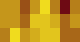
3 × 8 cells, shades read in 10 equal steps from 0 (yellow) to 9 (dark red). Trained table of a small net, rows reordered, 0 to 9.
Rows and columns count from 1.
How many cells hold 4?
3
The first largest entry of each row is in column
7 3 7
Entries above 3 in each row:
4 2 3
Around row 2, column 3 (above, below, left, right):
6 3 3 1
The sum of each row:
32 23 21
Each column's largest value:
4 3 6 3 1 4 9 5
